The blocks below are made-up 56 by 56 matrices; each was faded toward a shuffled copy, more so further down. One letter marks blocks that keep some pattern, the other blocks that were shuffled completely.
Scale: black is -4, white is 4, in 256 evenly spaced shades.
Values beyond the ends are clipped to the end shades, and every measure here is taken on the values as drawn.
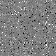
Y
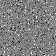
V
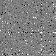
Y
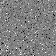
V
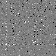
Y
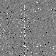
Y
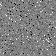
V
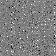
Y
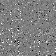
Y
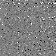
Y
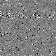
Y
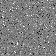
V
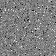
V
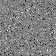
V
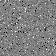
V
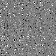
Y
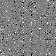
Y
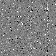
Y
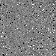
Y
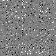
Y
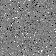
V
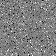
V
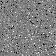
V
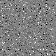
Y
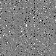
Y
